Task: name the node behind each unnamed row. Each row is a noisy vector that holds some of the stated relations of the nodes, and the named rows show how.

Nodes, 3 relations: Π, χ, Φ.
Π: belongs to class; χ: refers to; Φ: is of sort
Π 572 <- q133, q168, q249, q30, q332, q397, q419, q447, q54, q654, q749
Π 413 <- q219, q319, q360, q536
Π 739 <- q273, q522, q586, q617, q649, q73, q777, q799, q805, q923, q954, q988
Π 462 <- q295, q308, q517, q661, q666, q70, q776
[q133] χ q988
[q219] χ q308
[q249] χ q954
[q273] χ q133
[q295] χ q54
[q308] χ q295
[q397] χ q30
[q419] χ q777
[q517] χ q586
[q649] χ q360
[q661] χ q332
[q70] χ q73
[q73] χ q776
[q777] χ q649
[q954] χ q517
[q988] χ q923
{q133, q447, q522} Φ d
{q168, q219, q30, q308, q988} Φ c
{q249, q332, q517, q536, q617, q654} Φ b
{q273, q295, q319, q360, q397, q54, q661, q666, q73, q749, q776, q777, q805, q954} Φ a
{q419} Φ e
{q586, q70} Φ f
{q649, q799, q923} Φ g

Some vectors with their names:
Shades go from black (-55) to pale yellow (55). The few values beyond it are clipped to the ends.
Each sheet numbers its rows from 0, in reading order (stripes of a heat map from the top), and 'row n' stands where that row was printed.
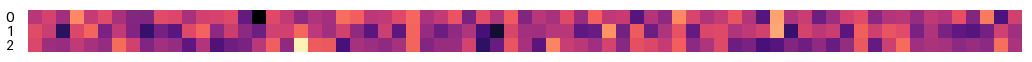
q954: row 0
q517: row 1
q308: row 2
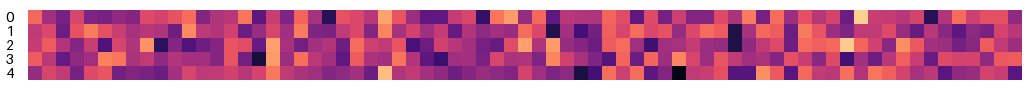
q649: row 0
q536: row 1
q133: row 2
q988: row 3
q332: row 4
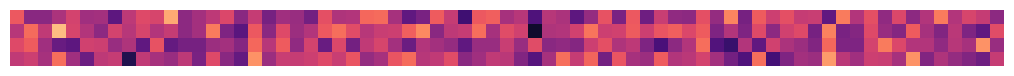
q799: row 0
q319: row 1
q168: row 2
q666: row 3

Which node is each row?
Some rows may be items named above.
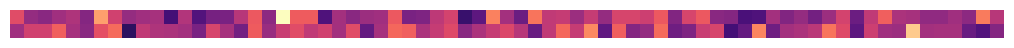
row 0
q308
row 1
q776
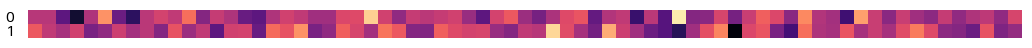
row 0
q586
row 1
q419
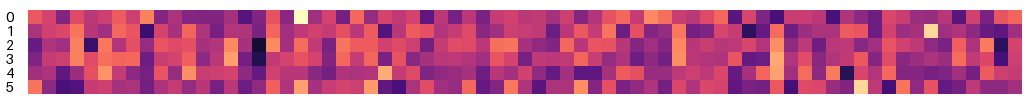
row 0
q219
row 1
q776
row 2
q777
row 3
q73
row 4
q617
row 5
q70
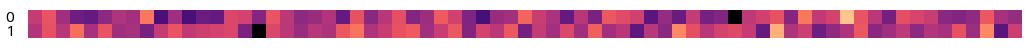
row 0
q447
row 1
q954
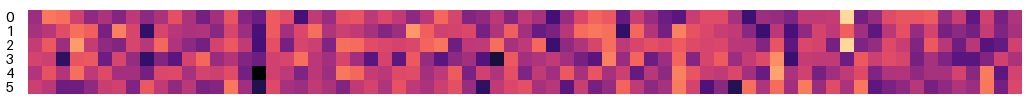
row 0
q54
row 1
q295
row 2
q360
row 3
q517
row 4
q954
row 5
q522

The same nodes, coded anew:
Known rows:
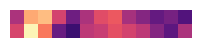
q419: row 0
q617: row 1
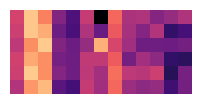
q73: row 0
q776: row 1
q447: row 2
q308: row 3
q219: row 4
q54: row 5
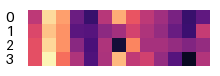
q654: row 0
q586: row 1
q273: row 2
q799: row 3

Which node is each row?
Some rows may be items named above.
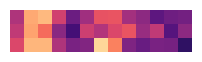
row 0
q419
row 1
q536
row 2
q133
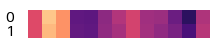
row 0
q586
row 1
q586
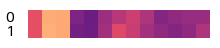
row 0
q522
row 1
q522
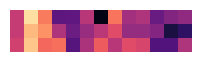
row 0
q954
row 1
q70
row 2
q649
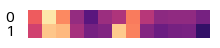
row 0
q988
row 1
q133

